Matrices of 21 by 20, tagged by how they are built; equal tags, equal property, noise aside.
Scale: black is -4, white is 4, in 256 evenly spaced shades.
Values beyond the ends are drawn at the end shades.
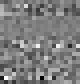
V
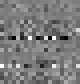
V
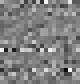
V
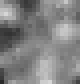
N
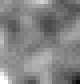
N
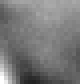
N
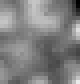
N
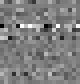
V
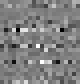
V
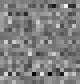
V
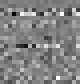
V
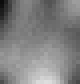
N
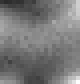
N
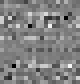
V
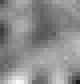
N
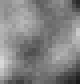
N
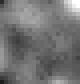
N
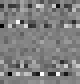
V
